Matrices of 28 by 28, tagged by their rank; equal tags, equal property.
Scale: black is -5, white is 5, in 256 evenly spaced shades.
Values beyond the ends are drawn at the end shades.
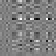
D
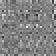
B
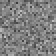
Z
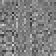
B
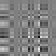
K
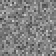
Z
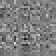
B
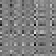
D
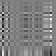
K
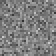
Z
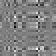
D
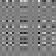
K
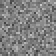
Z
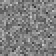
Z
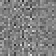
B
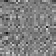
B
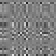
D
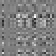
D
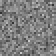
Z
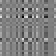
K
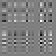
K
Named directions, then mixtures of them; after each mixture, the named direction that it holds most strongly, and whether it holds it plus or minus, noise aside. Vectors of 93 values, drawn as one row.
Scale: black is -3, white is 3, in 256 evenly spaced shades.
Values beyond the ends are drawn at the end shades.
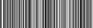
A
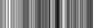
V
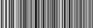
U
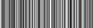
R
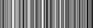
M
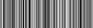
A, plus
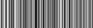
U, plus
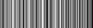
M, plus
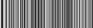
A, minus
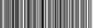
M, minus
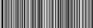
A, minus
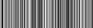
A, minus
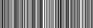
A, minus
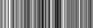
V, plus
